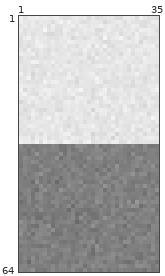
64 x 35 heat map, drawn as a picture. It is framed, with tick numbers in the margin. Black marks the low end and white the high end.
The table splits into 2 rows of 1 panel. Panel 1,1: very high, fine-grained, faint in contrast. Panel 2,1: middling, fine-grained, faint in contrast.
